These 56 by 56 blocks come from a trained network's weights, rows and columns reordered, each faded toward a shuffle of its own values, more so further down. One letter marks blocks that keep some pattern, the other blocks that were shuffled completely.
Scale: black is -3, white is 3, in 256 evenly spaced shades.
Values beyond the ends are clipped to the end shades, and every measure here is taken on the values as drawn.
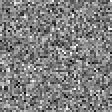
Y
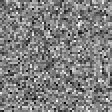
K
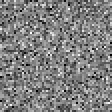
Y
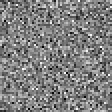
K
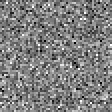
Y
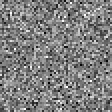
K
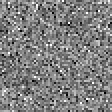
Y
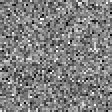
Y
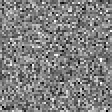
K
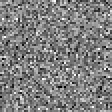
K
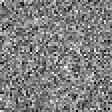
K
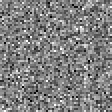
K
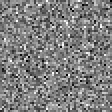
K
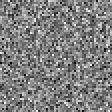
Y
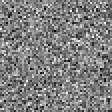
K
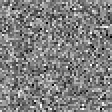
Y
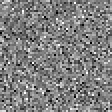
Y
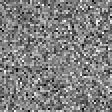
Y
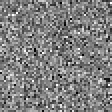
K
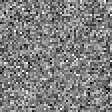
K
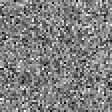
Y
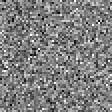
Y
